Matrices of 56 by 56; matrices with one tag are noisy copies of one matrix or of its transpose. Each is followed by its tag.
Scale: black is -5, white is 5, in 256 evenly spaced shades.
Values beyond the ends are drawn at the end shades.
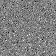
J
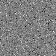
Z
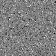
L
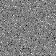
Z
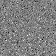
J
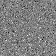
J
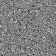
L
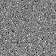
J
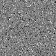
L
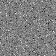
Z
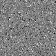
L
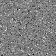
L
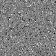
L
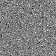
J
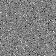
Z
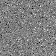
J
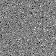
J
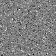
L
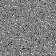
Z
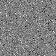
Z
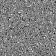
L
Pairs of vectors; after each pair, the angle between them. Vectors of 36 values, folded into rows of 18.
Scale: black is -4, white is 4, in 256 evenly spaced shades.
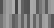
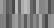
nearly opposite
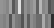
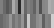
nearly opposite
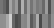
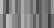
partly aligned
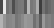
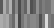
partly aligned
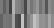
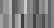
nearly opposite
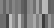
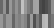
partly opposed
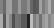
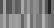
partly opposed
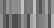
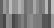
partly aligned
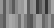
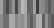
partly aligned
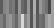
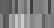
partly aligned
